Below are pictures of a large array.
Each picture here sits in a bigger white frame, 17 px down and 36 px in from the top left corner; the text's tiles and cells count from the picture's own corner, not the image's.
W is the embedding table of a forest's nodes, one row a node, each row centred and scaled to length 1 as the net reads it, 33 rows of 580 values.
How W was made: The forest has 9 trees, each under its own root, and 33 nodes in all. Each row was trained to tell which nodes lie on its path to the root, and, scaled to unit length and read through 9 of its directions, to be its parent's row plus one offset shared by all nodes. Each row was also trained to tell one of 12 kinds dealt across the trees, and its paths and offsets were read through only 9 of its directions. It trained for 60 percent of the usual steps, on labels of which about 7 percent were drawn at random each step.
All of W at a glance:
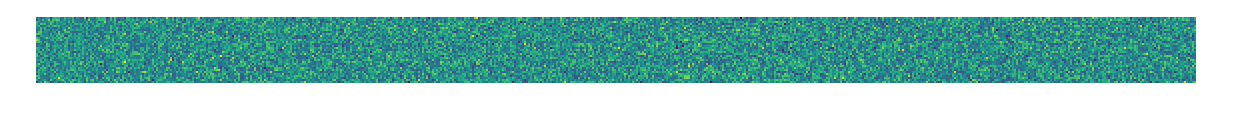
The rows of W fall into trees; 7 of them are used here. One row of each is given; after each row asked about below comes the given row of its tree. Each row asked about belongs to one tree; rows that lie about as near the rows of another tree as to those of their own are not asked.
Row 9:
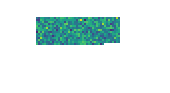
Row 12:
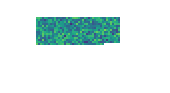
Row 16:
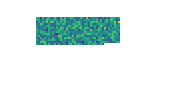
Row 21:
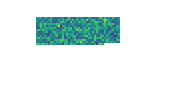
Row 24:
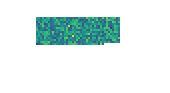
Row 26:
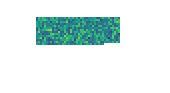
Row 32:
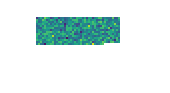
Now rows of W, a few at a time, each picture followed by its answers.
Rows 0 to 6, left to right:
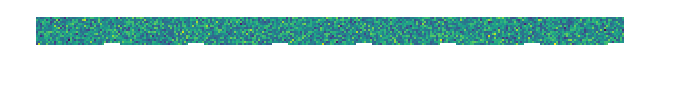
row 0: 24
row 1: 24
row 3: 21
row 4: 24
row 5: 21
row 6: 32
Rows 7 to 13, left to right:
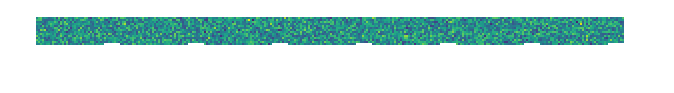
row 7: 12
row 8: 21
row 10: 16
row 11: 26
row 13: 32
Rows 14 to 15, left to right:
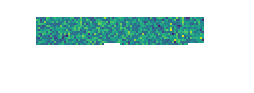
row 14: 16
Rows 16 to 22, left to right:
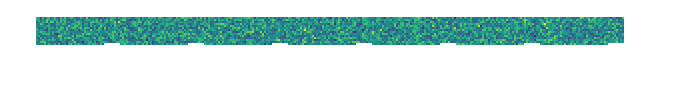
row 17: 12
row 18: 21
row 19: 16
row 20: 9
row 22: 32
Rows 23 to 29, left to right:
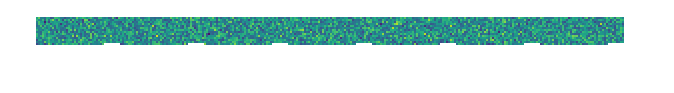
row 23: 32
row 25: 21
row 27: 12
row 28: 26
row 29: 26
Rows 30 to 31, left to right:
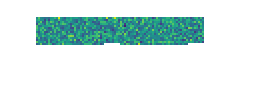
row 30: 12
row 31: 9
